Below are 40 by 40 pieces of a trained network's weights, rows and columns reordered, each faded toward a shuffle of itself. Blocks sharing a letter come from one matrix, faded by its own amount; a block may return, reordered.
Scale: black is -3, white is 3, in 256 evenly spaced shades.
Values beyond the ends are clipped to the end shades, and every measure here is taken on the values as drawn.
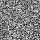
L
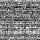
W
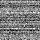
W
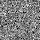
L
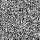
L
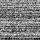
W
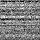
W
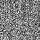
L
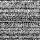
W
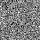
L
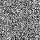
L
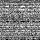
W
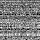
W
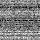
W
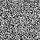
L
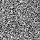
L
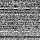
W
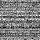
W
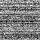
W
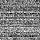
W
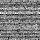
W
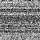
W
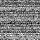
W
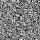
L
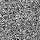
L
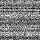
W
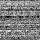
W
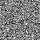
L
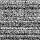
W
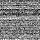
W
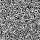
L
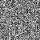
L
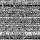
W
